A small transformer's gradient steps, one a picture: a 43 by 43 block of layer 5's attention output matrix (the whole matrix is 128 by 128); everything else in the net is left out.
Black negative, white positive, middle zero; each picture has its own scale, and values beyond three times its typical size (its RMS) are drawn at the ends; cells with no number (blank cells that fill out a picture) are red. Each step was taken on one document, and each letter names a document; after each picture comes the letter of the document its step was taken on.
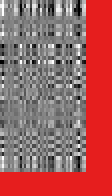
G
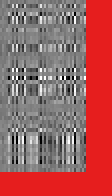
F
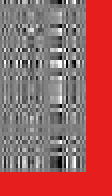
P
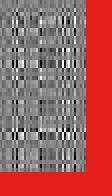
F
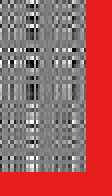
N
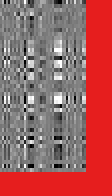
P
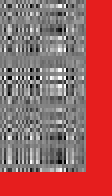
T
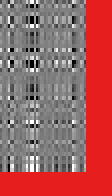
N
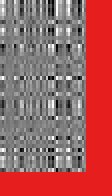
G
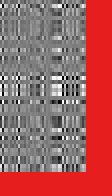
T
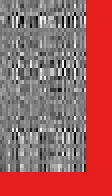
F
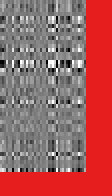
G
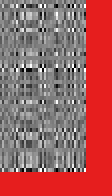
F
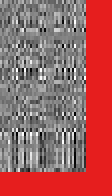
F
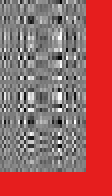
P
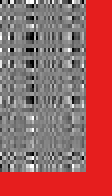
N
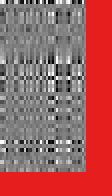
G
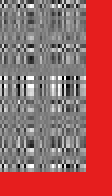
T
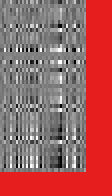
P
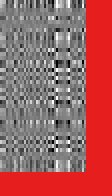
G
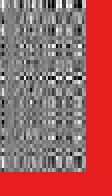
G
